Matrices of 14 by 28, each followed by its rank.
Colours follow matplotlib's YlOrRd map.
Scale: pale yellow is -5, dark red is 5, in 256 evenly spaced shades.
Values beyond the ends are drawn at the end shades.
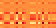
one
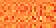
three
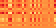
one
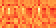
three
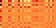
one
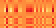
one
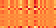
one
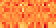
three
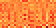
three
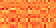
three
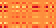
one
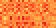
three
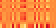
one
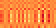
one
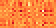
three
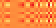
one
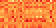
three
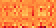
three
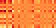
one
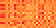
three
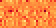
three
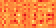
three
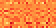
three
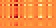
one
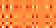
one
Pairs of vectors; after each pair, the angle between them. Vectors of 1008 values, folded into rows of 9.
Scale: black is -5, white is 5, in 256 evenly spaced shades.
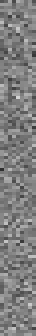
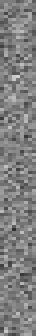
orthogonal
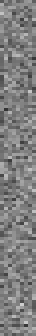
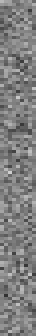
orthogonal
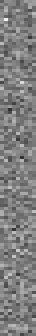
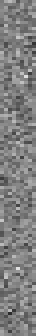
partly aligned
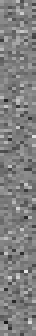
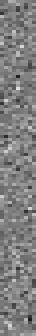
partly opposed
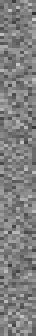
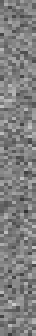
orthogonal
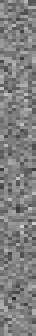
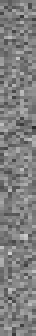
orthogonal
